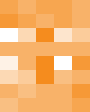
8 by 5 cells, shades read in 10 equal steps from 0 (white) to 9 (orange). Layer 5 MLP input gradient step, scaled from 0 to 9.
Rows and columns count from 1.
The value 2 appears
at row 3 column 4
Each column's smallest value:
0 3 6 0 4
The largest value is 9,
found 3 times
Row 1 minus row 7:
1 1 1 1 -2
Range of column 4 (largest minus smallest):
7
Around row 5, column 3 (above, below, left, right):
6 9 6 0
